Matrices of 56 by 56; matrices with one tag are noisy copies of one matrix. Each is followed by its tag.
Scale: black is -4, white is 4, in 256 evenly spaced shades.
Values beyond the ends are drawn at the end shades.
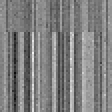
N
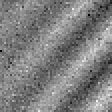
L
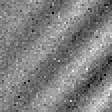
L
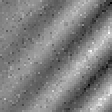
L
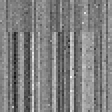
N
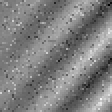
L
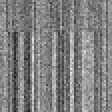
N
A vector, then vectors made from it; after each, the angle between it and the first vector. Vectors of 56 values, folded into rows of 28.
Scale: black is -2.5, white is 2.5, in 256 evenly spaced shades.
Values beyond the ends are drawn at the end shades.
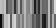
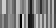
orthogonal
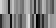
partly aligned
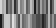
nearly parallel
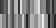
partly opposed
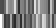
nearly opposite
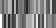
partly opposed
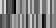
partly aligned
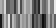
nearly parallel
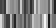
nearly opposite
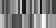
partly opposed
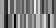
partly opposed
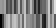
nearly parallel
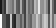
nearly opposite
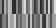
partly aligned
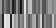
partly aligned
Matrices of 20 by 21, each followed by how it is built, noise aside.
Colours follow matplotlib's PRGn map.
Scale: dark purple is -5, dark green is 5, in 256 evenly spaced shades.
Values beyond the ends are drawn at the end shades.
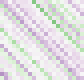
Toeplitz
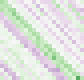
Toeplitz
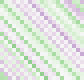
Toeplitz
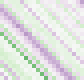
Toeplitz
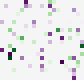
sparse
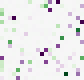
sparse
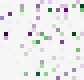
sparse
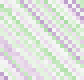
Toeplitz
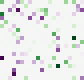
sparse
